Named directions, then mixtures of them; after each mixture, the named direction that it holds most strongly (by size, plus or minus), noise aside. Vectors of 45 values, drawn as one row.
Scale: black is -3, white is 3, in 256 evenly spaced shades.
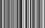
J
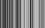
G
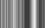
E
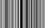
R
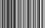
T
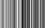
G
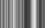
E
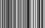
T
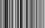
R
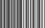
J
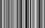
J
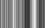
E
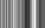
E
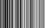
G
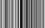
R
